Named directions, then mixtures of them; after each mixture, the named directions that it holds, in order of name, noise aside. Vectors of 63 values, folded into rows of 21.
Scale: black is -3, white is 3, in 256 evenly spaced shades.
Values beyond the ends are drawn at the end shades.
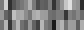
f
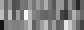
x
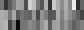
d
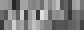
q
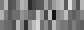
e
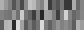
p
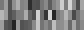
e, q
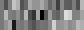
f, p, q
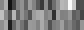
d, e, f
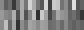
d, q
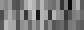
e, q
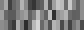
e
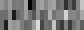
d, e, f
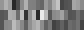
q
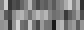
f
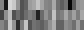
e, f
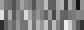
e, x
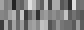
d, p, q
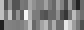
x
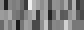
d, e, x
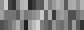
e, q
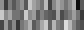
d, x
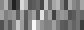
e, q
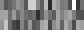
d, p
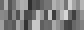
e, x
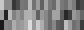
q, x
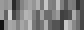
q, x
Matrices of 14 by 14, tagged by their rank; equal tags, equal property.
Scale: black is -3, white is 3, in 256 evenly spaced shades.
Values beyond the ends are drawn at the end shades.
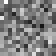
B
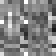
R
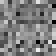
R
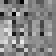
R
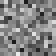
B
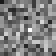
B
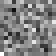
B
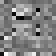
R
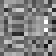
R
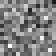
B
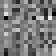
R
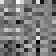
R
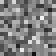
B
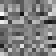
R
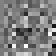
R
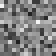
B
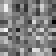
R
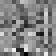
R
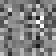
R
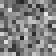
B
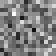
B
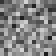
B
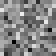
B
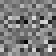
R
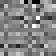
R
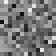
B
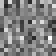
R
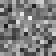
B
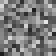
B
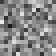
B
